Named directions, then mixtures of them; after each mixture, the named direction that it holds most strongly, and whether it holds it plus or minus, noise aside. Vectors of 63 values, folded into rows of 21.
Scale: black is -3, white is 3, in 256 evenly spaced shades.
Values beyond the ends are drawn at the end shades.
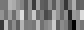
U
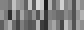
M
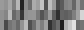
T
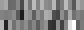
U, minus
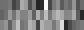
M, minus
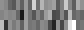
U, minus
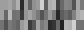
T, plus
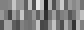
M, plus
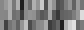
T, plus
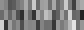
U, minus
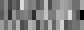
T, minus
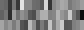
T, minus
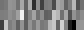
U, plus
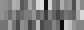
M, plus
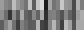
M, plus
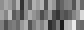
T, plus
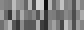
M, plus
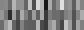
M, plus
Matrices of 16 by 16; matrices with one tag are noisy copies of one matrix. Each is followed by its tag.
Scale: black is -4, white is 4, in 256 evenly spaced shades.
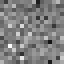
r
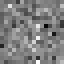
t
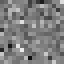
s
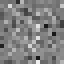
t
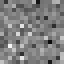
r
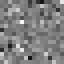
s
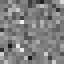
s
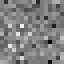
r
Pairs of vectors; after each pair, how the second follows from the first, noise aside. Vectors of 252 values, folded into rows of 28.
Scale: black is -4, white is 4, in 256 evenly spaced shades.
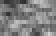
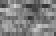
wrapped around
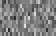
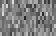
wrapped around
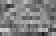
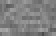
shrunk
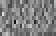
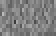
shrunk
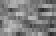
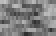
wrapped around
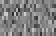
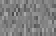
shrunk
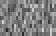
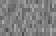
shrunk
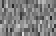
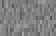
shrunk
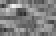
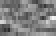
wrapped around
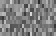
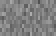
shrunk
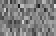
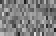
wrapped around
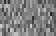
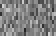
wrapped around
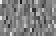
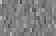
shrunk
